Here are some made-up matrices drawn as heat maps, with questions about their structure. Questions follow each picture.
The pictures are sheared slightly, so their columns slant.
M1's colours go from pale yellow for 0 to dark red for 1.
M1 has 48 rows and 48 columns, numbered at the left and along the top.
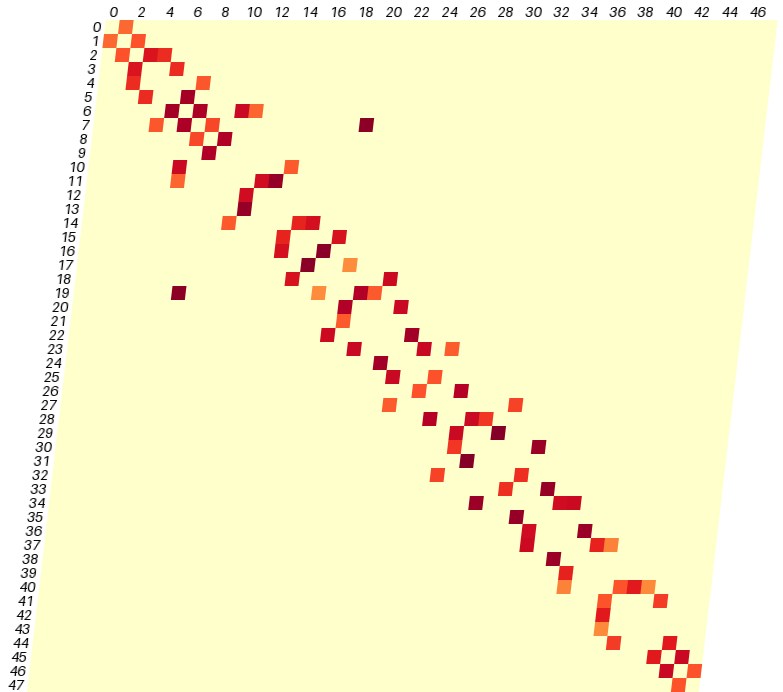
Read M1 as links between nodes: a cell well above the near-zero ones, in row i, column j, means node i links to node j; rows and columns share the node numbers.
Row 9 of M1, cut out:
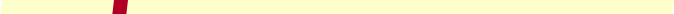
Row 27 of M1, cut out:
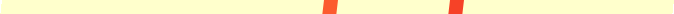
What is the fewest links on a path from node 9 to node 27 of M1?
6
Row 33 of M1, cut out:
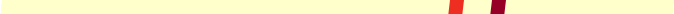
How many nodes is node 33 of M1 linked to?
2
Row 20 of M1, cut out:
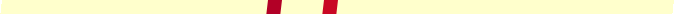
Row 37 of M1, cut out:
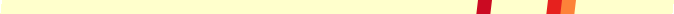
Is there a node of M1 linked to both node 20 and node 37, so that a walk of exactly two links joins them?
no
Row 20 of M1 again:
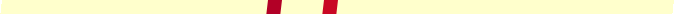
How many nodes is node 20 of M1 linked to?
2
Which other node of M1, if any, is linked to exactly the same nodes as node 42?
node 43
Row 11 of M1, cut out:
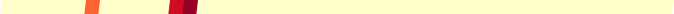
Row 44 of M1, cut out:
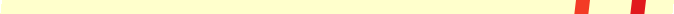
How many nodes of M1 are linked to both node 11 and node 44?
0
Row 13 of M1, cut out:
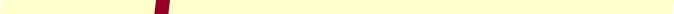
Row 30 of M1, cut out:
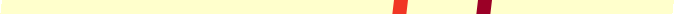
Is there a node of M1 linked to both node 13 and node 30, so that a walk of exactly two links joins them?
no
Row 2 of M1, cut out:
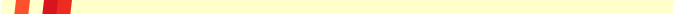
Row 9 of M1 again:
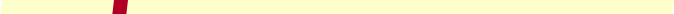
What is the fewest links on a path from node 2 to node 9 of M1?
4
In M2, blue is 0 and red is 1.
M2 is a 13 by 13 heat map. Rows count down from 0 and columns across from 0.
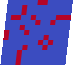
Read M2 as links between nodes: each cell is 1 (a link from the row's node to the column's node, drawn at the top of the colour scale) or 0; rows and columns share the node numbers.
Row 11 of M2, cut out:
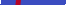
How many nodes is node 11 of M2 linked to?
1
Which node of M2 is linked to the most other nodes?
node 3
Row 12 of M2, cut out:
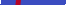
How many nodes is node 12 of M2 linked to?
1
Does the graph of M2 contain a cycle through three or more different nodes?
yes
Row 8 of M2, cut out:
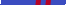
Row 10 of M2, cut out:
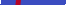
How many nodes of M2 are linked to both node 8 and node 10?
0
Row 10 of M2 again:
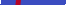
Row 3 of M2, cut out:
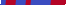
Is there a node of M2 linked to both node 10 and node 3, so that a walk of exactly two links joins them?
no
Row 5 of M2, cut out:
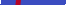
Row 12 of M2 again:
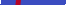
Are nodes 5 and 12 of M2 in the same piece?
yes
